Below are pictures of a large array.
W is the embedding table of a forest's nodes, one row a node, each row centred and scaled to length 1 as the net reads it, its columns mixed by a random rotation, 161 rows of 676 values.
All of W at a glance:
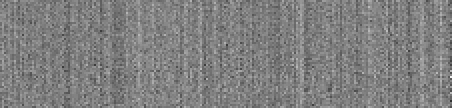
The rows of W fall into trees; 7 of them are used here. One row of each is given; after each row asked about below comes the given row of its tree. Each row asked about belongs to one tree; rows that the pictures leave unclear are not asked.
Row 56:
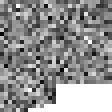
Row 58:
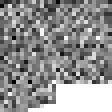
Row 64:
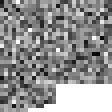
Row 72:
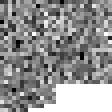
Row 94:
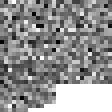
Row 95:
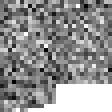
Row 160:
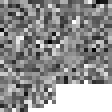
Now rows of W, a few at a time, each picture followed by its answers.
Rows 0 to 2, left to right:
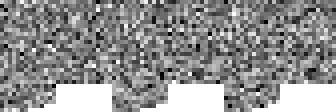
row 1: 58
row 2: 58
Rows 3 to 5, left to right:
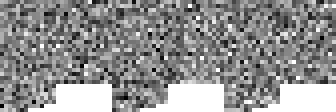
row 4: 95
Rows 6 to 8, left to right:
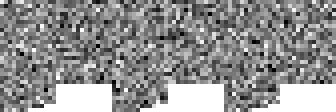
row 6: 160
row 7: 56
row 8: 160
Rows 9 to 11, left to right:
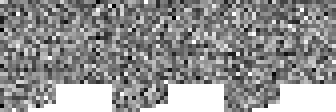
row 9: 160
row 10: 58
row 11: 58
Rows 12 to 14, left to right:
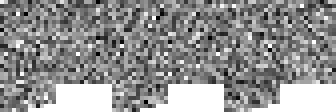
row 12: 160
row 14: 95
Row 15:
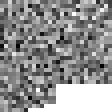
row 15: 72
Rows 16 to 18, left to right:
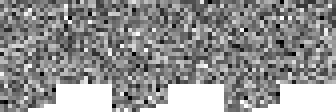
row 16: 56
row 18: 58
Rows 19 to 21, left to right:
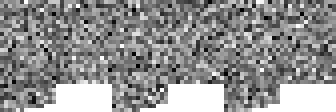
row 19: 95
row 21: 95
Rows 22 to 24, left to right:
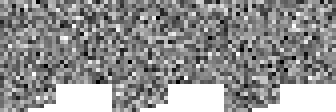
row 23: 160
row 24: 72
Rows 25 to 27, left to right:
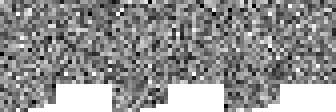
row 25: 56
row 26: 64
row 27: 95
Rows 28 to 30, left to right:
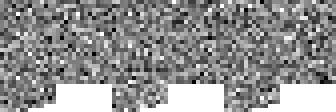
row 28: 56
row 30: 160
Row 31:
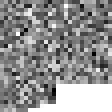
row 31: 56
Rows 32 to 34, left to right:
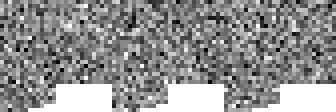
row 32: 72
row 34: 94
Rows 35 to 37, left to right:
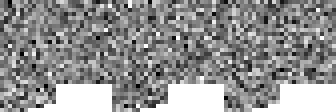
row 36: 64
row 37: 58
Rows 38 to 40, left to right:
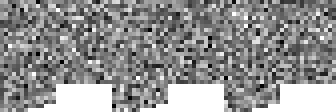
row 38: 160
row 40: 58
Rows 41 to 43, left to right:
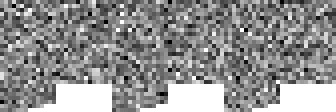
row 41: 56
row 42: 58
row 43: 58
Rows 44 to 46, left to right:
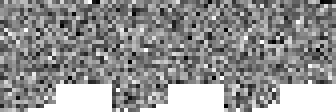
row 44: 160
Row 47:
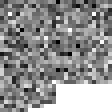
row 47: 58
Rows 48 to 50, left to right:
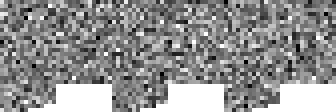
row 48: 160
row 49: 58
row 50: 64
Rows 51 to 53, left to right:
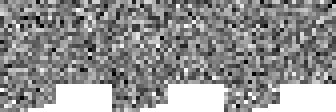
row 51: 94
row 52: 95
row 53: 94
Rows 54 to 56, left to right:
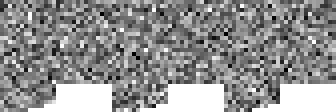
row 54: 58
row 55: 160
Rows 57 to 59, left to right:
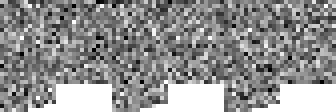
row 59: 160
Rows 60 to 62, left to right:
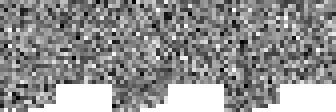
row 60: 160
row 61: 95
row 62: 72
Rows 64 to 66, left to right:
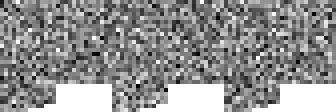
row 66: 64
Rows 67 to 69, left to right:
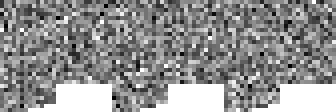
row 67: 64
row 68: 58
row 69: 160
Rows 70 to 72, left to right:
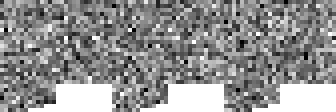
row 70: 64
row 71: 58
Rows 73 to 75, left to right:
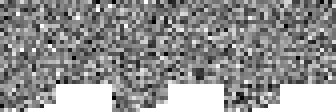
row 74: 58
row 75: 160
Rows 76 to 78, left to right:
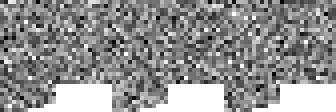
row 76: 94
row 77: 160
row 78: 58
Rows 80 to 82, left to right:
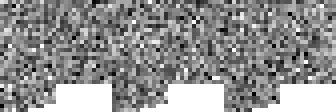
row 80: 160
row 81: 95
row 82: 72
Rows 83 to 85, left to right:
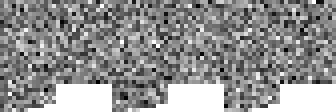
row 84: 95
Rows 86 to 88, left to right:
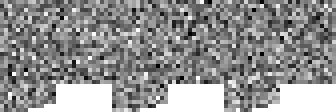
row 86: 58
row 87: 160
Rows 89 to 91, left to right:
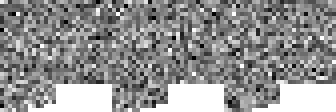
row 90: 64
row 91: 58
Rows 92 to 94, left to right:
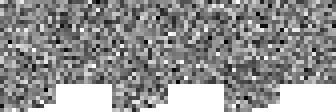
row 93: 160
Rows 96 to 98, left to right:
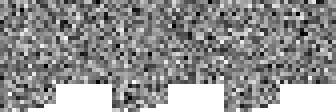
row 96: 160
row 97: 160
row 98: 160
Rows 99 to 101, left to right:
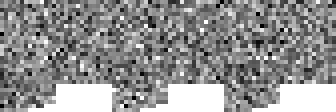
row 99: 95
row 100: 94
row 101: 94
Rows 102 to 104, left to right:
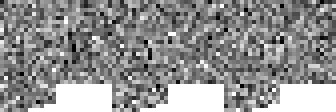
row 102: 64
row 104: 160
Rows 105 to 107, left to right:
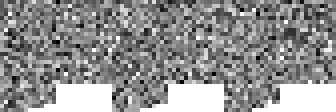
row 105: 58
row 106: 58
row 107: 56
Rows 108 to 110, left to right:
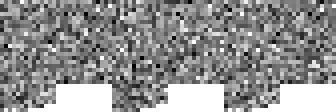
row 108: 160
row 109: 72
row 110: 160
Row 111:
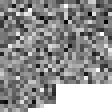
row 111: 56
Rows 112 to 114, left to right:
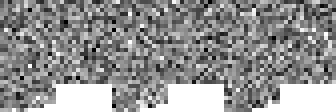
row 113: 160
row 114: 56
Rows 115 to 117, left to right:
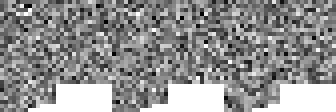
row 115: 56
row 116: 56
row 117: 58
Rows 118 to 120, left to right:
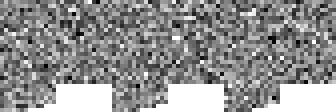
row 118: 160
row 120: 56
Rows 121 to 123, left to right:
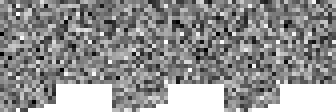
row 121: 56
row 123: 160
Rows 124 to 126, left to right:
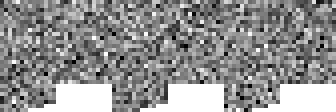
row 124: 64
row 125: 56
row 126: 160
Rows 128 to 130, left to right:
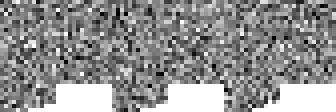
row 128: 64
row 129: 72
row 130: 56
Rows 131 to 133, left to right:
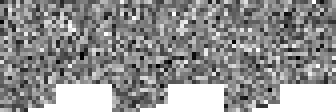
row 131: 72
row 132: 72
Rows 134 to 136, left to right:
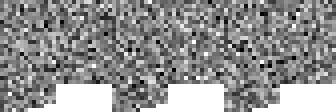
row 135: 72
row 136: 72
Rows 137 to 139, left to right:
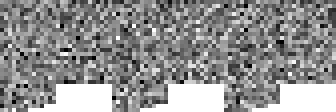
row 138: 58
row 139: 58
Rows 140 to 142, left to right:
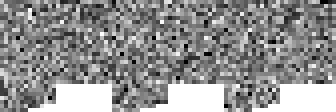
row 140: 56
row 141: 64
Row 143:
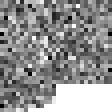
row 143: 95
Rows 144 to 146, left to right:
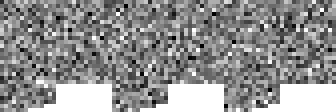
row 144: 64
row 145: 64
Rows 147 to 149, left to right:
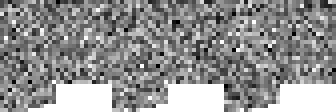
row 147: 58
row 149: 95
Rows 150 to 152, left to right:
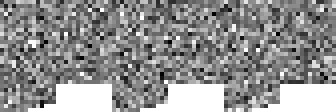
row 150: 64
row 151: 58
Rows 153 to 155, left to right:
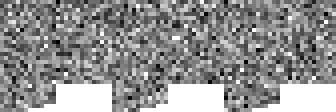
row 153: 58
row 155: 64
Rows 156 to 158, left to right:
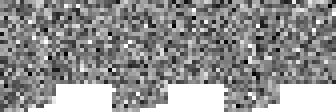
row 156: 95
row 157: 94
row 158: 94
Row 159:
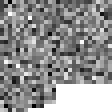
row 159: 58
